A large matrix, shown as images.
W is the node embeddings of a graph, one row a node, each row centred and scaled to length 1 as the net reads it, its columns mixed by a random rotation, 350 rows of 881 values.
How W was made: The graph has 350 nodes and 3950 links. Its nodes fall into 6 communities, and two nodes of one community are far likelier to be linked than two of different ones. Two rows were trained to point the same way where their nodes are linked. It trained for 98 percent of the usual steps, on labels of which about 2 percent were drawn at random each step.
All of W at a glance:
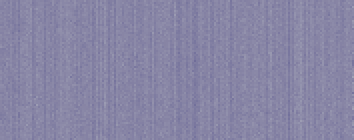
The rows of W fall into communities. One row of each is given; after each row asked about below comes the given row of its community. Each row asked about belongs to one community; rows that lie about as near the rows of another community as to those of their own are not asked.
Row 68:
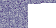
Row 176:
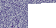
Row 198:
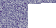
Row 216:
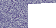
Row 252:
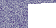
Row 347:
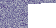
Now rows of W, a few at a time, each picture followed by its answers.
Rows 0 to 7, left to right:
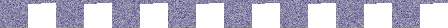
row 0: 252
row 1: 347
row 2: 176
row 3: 216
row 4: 68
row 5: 252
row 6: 252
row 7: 347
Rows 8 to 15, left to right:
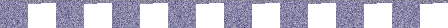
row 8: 68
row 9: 347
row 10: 68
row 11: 347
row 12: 216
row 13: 347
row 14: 198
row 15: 176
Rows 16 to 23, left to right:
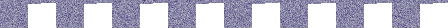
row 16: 68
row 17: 347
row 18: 198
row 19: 68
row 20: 198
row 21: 252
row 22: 216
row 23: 176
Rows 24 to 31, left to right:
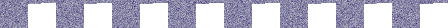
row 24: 176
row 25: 198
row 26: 68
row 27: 68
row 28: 252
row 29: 68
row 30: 216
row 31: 176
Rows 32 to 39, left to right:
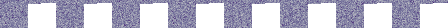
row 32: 347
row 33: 198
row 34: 216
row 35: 347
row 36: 176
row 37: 252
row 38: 176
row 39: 68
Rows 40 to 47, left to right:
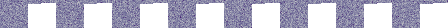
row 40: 68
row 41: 68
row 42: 198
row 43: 347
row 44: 252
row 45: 216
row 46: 176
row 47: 176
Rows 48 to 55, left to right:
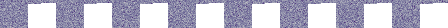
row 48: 68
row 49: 216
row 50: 347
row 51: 216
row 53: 198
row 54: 252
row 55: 252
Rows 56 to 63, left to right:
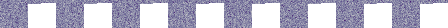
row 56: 176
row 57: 198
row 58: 198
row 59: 176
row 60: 176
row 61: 176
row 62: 68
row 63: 68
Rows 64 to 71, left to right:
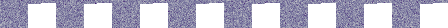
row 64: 176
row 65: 347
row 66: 68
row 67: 216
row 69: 347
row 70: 198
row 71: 176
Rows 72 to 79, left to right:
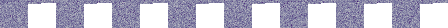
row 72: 347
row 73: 68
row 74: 347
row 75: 216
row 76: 252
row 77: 347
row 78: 68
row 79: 176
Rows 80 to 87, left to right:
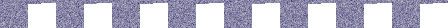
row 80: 176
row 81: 252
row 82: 176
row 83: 216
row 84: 198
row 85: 347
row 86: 198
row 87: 216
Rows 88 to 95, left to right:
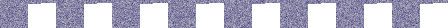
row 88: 347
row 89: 198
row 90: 252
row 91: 347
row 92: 216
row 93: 176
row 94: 198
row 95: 252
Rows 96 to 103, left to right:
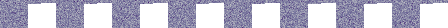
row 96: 252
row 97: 68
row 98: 347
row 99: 216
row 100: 216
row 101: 176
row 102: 198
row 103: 252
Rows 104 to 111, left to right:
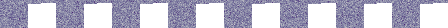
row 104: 198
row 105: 176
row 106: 68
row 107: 347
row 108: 198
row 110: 347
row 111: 347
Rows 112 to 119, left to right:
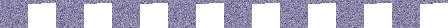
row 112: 176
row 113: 68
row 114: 216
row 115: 216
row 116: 347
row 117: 68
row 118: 216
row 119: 347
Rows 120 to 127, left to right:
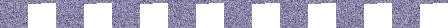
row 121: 347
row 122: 347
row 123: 176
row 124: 68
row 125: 68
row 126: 252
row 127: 68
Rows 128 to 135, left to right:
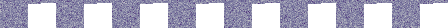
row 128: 347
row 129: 347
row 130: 198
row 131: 68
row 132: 68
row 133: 176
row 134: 198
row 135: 176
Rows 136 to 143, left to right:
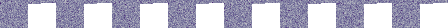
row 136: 216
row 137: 216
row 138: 347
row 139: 216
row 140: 198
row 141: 176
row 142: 198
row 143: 176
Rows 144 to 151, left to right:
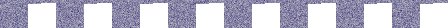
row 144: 198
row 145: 347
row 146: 216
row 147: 176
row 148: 347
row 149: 198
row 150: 216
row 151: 198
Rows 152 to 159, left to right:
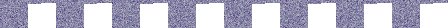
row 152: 198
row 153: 68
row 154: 176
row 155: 347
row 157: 252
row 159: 252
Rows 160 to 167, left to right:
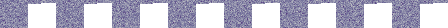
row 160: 347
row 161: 347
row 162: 347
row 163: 347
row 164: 252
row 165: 198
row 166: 347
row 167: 176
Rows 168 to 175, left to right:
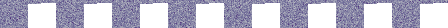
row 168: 198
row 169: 198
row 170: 68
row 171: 198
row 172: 347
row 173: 216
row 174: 176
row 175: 252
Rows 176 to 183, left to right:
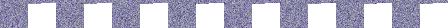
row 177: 198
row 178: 198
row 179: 347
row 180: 216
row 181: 216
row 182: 347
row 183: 216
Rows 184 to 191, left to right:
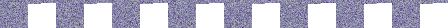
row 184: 68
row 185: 198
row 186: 252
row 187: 198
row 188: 198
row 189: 68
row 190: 252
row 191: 216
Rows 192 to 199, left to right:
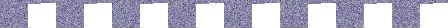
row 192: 68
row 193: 216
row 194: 216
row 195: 198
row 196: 216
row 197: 252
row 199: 347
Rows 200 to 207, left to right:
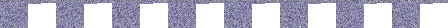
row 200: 252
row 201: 198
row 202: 198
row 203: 176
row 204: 176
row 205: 176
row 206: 68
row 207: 198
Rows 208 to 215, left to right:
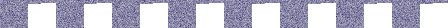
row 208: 347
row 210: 347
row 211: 216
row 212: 216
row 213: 216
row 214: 347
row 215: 252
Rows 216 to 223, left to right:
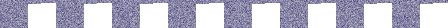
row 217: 68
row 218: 198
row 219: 176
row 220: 68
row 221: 216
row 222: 68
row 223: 347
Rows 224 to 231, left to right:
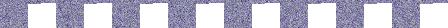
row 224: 176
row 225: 347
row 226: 68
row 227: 347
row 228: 68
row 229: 216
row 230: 198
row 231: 198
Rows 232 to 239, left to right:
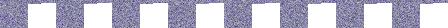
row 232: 176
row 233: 176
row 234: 68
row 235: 252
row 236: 252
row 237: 198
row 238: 252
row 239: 252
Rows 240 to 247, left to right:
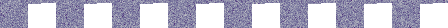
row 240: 216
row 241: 198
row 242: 198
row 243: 176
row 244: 68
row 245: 176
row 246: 347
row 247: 216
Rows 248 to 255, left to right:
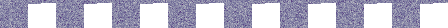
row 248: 216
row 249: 176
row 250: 347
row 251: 252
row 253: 216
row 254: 198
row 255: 176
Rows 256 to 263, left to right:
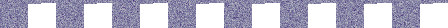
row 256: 198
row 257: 347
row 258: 176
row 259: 347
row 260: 198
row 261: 198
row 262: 176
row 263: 198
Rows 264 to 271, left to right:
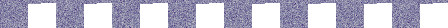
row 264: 198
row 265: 176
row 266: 176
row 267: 198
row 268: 216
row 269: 252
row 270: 216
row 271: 176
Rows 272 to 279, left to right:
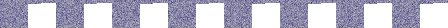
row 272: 216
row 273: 198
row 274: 347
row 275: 198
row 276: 176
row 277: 216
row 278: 252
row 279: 176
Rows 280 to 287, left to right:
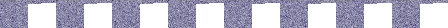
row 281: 252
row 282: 252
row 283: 252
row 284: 216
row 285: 176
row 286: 176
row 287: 252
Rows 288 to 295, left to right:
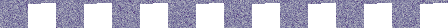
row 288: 252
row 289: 216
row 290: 68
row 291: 252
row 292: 347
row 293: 176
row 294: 176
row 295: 252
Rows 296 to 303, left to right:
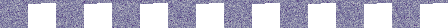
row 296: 347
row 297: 176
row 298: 176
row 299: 347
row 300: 176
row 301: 68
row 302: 347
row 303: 347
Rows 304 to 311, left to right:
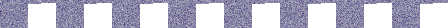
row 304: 198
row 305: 68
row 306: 198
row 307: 198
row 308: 216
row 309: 198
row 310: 216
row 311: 347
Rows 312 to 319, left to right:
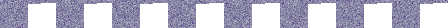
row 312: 216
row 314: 347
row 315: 252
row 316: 198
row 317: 198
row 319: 347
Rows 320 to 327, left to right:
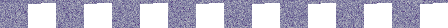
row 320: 176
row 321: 252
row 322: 216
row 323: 347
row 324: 252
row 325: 347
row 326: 176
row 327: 347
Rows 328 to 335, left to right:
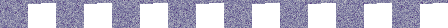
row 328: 68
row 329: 176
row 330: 252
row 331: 176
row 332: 176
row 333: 216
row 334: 216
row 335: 252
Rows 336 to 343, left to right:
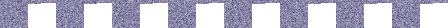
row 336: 68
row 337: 176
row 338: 347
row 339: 252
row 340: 176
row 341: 68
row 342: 68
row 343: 198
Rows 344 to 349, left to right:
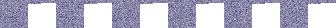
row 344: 252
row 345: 176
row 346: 216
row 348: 347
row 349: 252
